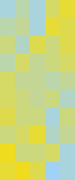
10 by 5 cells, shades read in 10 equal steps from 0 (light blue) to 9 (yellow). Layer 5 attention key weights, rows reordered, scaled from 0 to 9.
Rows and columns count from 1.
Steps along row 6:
down down up down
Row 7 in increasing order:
1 5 5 5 7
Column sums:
53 49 46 41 45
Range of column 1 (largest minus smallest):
8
